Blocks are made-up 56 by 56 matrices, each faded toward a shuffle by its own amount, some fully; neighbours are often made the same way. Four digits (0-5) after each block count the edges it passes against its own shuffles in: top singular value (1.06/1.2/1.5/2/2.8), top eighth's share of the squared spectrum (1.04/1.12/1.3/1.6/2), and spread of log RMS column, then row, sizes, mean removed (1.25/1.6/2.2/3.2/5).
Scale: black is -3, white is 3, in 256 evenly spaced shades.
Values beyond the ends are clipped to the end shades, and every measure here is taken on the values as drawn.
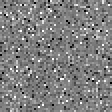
0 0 0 0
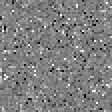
0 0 0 0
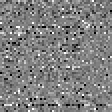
3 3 1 2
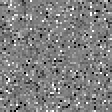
0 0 0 0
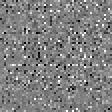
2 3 2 2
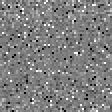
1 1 0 0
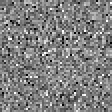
3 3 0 1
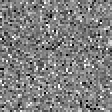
0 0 0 0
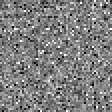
2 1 0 0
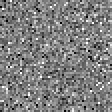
0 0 0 0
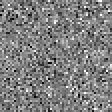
3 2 1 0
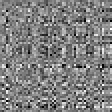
4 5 3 3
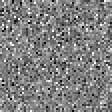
1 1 0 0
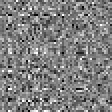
4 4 3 3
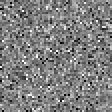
1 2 0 0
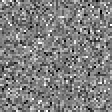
1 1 0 0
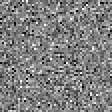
2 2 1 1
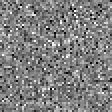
1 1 0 0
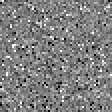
0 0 0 0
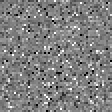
2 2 1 0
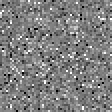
2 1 0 0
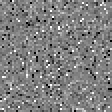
2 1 0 0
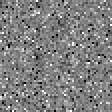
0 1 0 0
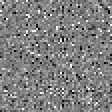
2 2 1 0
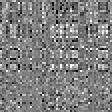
4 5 3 3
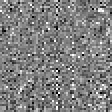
4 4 2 2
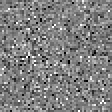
3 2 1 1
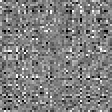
4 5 3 3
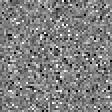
3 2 1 1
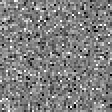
2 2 0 0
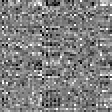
4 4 2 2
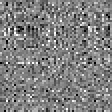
4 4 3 3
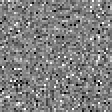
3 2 0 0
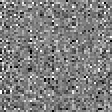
4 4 3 2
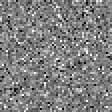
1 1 0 0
